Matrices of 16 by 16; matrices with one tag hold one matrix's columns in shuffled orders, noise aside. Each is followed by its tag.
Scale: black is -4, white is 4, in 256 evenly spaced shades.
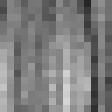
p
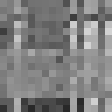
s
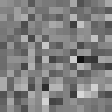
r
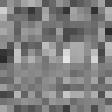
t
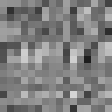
t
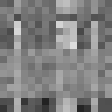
s
